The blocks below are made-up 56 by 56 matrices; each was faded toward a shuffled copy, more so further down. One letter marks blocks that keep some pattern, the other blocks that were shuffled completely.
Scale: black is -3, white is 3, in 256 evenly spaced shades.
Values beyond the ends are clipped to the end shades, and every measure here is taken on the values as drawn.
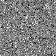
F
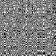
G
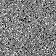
F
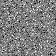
F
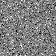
F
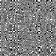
G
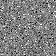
F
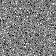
F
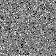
F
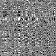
G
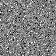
F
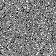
F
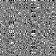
G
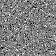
F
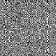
G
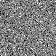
F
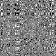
G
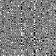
G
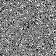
F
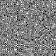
G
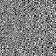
G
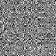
G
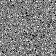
F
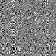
G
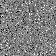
F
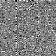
G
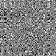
G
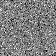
F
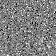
F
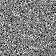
F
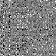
G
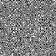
G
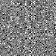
G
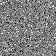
F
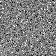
F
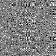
G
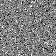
F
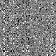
G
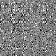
G
